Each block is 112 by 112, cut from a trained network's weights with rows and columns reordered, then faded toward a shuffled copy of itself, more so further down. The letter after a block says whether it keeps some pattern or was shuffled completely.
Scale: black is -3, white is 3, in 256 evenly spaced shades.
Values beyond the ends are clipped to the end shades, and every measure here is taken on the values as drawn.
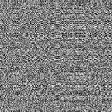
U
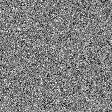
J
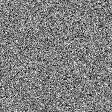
J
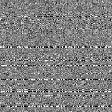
U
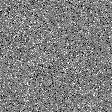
J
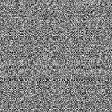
U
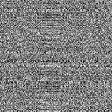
U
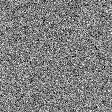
J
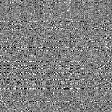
U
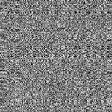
U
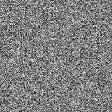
U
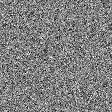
J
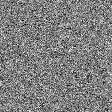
J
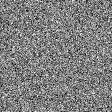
J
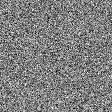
J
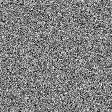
J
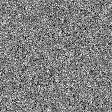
J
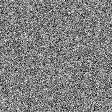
J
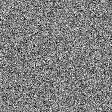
J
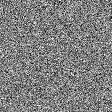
J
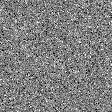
J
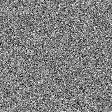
J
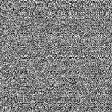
U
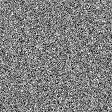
J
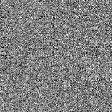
U
